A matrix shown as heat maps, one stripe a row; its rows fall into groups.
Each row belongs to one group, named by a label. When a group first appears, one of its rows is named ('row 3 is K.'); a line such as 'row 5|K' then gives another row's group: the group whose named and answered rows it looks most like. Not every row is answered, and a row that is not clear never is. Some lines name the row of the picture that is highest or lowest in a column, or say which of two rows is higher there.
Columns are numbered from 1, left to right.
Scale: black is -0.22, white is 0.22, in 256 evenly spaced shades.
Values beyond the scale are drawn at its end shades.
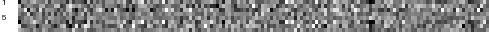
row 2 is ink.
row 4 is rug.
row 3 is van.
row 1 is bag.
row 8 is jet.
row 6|bag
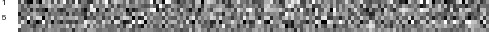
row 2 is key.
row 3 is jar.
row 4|bag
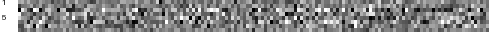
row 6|van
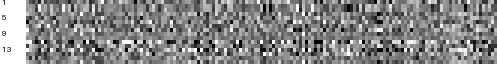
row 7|ink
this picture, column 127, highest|13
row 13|jet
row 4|jet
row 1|jar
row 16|jet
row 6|bag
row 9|jet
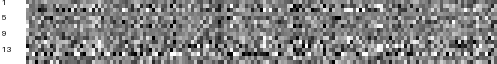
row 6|ink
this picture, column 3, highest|14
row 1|key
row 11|key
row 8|jet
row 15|bag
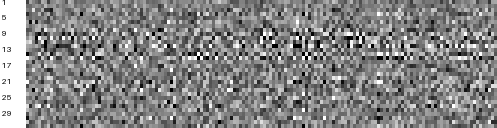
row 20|van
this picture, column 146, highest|12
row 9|rug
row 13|jar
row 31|ink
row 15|jet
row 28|jet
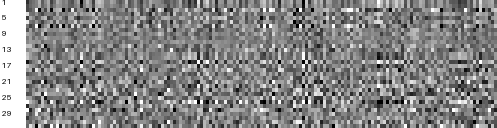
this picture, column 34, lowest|26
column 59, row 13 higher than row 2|Yes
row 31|key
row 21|jar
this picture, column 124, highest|16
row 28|ink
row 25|jar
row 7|rug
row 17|jet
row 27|bag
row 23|key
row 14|jet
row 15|jet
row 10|key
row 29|rug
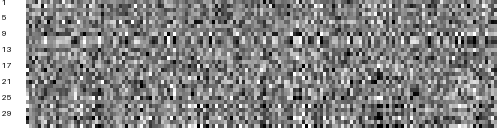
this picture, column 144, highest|9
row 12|key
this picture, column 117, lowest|21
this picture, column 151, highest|25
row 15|key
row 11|key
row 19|bag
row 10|key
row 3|ink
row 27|jet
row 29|jet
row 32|jet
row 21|jar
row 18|ink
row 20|jet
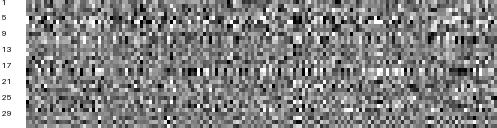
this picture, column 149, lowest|18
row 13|jar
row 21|bag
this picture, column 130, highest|25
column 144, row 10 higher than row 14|No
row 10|key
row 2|van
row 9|van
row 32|key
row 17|rug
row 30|key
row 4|jar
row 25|ink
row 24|jet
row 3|van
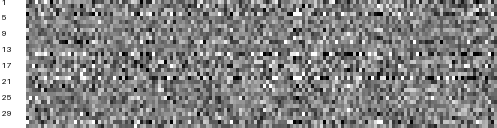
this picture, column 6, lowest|31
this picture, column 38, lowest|4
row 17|van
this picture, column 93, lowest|2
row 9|rug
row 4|bag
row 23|jar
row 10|bag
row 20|key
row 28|rug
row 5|van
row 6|key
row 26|ink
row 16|jar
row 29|jet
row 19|jet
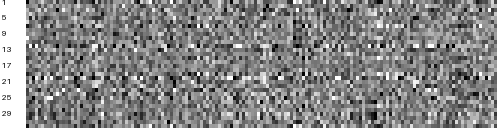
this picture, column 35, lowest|30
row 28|rug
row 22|ink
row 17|ink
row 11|jar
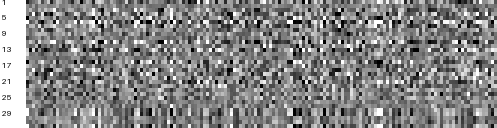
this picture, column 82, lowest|9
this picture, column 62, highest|13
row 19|rug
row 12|rug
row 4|van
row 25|jar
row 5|bag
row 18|van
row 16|bag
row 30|key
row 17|jet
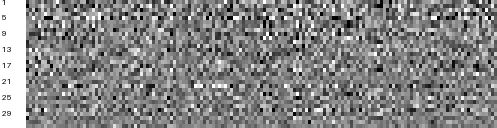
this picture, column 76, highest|17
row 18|bag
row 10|rug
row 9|van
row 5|van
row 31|van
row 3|van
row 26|key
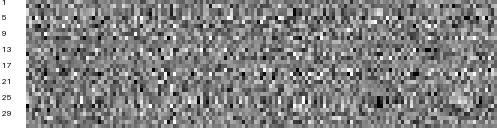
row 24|ink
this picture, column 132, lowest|26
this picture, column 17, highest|19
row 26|jet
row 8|rug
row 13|ink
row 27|bag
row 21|jar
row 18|rug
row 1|ink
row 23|van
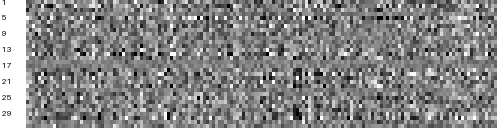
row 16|key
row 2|van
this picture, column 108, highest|7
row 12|van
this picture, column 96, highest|20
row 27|jar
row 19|jar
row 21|jar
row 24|ink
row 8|ink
